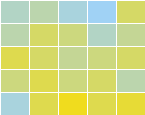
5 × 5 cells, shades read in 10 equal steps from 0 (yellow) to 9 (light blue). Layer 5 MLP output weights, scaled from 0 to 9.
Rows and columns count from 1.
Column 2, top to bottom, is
6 3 3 2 2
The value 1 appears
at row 5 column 5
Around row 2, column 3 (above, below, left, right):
8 5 3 7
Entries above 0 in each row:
5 5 5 5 4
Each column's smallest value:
2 2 0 2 1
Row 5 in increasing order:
0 1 2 2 8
